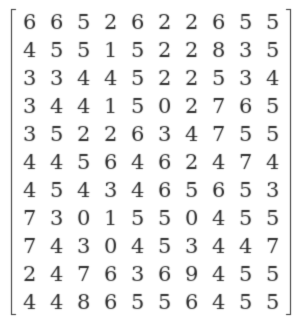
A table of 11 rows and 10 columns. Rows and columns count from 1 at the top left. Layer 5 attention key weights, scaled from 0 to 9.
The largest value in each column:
7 6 8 6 6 6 9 8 7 7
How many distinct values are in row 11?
4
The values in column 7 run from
0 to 9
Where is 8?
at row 2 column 8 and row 11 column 3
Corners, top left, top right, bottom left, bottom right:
6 5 4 5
